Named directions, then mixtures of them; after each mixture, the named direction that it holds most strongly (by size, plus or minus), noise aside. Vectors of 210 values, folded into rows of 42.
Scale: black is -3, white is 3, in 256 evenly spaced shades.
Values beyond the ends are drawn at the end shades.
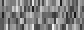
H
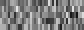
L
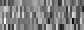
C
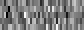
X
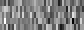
C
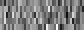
C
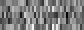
X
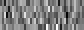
X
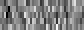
X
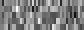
H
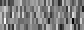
C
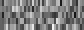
H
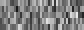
L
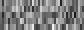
H
